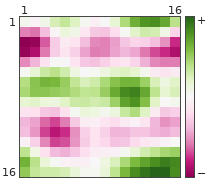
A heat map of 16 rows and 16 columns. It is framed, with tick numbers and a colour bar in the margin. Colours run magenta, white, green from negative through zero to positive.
Ninth with the lowest average: top left. Lone odd cells: none. Stripes: horizontal, repeating 2 times. Ninth with the highest average: bottom right.
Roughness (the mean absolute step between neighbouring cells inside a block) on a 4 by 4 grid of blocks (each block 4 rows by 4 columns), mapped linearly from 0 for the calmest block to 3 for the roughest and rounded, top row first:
2013
1011
1111
2011
